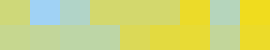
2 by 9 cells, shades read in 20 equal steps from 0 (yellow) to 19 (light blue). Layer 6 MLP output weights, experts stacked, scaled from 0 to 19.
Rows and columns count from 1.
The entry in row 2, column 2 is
11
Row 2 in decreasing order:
12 12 11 11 10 5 3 2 1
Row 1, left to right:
8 19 15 7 7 7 1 14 0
